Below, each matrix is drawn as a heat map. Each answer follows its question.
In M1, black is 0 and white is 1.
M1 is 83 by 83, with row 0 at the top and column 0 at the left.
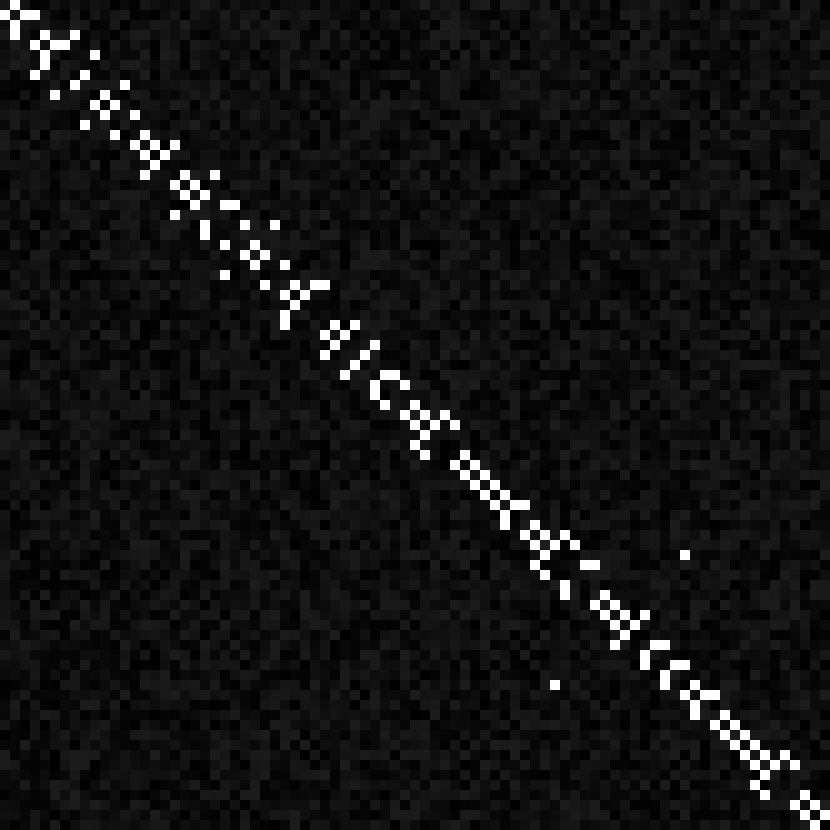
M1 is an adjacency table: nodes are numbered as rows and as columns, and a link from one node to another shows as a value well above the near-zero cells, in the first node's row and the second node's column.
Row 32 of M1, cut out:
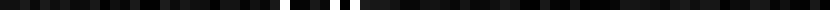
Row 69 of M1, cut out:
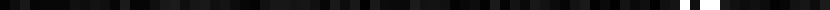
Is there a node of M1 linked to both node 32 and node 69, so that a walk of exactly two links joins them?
no
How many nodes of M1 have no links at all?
0
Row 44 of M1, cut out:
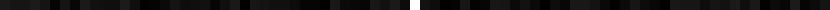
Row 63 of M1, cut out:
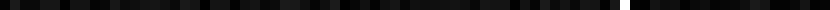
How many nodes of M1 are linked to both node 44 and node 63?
0
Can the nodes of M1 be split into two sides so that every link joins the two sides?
yes
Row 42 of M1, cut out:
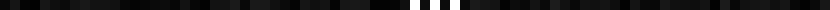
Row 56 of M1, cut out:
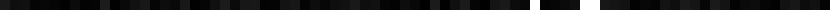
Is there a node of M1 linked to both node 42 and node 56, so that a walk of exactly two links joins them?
no
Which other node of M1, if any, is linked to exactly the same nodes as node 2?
node 0
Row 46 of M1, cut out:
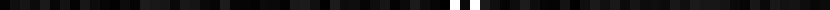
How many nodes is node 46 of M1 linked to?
2
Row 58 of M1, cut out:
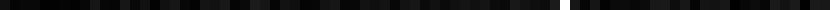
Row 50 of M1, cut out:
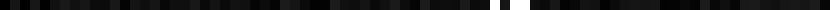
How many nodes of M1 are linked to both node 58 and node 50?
0
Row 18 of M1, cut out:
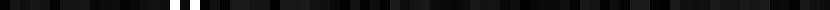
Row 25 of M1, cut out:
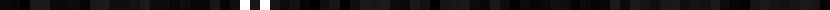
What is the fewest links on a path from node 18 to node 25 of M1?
5
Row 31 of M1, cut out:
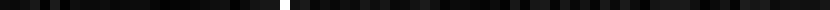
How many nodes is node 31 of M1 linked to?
1
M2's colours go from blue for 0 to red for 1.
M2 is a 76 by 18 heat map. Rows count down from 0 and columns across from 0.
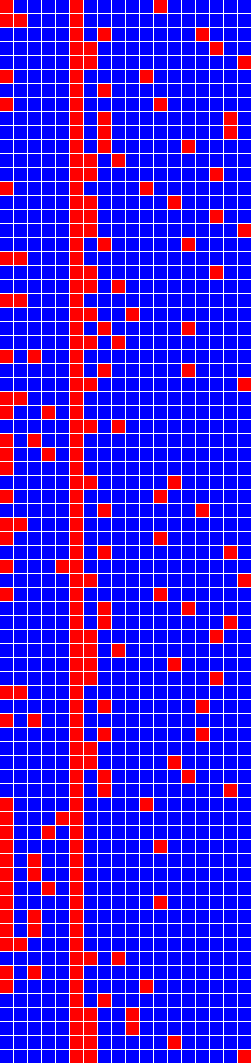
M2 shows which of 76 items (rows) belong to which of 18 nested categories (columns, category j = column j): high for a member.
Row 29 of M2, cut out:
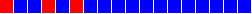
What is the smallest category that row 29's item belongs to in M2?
3
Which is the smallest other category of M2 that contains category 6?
5
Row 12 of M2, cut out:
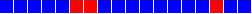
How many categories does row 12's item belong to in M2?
3
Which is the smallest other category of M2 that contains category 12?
6
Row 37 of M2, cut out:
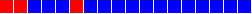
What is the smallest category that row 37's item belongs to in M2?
1
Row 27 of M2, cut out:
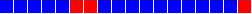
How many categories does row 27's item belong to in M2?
3
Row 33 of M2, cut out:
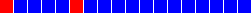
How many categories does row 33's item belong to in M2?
2
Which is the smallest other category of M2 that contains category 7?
5
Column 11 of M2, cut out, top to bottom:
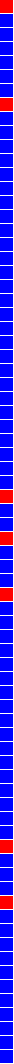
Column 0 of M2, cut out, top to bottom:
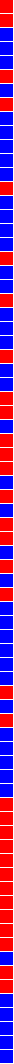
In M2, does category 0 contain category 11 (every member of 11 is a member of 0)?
yes
